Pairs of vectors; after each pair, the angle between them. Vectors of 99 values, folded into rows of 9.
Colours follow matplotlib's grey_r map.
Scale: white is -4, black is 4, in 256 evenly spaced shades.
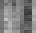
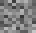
orthogonal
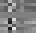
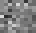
partly opposed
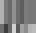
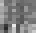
nearly parallel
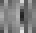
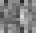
nearly opposite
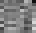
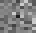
partly aligned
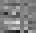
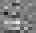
nearly parallel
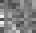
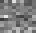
partly aligned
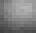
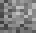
partly aligned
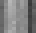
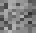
partly aligned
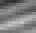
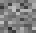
orthogonal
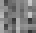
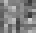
nearly opposite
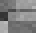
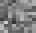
partly aligned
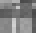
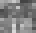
nearly parallel
